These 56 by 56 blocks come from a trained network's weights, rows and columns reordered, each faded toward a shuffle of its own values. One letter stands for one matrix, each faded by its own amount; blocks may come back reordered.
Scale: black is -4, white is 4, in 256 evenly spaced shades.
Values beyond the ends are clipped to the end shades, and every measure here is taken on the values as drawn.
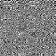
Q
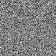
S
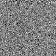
S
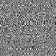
Q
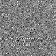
S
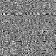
Q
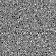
S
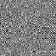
Q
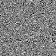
S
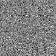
S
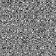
Q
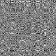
Q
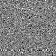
S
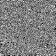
S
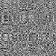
Q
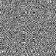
Q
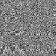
Q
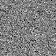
S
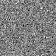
S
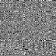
Q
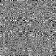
Q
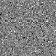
S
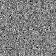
S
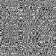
Q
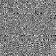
Q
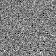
S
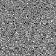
S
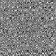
Q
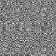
Q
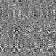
Q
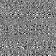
Q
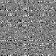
Q
